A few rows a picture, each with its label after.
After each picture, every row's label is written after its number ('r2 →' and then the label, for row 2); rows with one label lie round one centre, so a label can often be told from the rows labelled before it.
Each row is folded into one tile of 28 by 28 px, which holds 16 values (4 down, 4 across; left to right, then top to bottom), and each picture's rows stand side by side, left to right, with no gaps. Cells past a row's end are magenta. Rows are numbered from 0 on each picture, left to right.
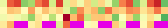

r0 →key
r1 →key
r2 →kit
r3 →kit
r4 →key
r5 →key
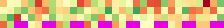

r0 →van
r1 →key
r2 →van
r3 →van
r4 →van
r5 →key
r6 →kit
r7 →key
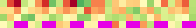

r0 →key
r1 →key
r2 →key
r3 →key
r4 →van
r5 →van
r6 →key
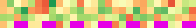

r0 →van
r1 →key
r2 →van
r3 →van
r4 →van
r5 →van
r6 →kit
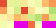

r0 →kit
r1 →van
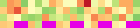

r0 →key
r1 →van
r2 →van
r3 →kit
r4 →key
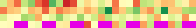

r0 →key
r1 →key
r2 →key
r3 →van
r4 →van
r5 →van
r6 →van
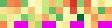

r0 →key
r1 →van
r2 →key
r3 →kit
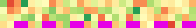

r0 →key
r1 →van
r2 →van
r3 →van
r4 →van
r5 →kit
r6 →van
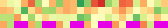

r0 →van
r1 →van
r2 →key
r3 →key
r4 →key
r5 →van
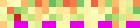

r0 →van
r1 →key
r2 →key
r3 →key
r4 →van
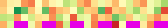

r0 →van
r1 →kit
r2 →van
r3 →kit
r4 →van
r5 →kit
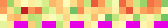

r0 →kit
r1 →van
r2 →kit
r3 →key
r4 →key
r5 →key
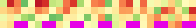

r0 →key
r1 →key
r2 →key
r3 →key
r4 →key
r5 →kit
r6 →kit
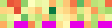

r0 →key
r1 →van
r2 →key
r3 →van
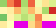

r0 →key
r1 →kit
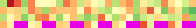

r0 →key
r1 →kit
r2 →key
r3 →van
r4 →key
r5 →van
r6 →van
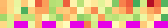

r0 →van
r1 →key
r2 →key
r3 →van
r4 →key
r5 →key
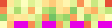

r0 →kit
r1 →van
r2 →van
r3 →van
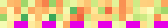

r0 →key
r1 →key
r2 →kit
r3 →kit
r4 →key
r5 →van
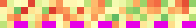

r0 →kit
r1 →kit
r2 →kit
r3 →key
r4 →van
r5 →key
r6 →key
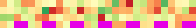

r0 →van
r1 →kit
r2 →kit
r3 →van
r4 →key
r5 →key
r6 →kit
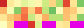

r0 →kit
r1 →van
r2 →key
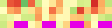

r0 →key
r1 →kit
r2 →kit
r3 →key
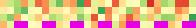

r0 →van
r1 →key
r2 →key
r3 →kit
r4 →kit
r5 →key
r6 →key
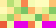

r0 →van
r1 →van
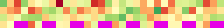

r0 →key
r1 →van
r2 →kit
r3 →key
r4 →van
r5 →kit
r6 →kit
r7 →key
